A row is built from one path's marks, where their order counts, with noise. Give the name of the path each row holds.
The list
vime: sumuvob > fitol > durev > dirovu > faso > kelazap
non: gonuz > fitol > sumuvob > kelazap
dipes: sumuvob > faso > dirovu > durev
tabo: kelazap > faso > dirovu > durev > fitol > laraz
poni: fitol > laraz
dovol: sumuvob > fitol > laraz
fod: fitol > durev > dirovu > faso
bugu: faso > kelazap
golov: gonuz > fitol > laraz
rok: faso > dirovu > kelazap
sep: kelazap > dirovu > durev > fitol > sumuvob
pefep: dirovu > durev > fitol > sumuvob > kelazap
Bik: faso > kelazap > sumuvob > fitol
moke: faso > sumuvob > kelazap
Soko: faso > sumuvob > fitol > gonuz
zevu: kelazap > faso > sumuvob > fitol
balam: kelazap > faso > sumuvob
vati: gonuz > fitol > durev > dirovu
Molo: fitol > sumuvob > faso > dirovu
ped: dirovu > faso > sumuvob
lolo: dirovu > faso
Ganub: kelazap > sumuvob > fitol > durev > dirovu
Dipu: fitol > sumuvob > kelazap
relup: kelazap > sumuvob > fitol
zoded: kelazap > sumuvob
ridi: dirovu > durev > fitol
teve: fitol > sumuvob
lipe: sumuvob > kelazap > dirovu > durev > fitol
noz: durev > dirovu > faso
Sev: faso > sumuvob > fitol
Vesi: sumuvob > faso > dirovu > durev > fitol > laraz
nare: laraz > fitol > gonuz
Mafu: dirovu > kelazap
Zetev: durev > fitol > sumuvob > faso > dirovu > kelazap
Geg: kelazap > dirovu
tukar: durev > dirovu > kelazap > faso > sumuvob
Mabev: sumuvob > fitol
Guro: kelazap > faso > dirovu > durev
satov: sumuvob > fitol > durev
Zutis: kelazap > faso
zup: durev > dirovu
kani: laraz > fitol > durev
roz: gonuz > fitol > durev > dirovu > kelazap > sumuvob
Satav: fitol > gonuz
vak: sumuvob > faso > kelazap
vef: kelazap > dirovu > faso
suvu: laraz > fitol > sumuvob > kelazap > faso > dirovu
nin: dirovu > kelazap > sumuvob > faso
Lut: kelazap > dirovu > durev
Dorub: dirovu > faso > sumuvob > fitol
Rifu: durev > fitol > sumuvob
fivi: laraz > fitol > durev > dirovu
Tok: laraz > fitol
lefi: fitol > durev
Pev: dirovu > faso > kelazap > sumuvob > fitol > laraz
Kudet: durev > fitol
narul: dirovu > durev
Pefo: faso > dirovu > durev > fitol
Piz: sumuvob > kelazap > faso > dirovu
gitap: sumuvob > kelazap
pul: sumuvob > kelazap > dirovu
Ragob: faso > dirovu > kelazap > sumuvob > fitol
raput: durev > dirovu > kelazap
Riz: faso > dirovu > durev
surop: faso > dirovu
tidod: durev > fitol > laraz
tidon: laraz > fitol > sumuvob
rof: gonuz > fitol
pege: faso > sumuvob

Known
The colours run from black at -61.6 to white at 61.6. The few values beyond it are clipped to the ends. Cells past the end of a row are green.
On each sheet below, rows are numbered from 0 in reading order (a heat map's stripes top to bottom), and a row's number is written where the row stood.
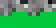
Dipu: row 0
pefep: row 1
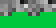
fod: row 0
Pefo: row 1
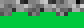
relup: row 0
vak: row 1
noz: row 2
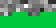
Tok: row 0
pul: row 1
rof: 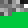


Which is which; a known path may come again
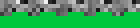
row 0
Zutis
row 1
bugu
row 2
gitap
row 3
Geg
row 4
pefep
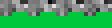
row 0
satov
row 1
Rifu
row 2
Dipu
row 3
Ragob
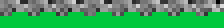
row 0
zevu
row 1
Dorub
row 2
rok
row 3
relup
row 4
vime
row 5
Soko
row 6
Pefo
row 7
zup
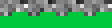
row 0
kani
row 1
Pev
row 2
Molo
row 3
tidon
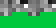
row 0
Satav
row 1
vati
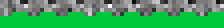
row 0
teve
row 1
sep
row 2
pul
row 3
poni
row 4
noz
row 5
vak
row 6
Lut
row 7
fod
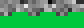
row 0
fivi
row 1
raput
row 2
Bik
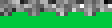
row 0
Riz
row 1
Mabev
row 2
Tok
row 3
lefi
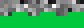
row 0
tidod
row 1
rof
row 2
zoded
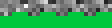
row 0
nare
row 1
moke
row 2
nin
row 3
ped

